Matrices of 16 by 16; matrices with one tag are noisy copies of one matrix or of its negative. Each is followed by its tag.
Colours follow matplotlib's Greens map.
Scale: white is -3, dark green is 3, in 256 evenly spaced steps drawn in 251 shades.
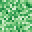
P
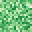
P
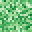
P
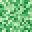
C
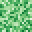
C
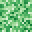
C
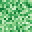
P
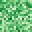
P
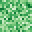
P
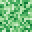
C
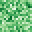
P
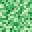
C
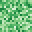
P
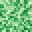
C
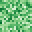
P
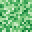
C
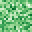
P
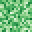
C
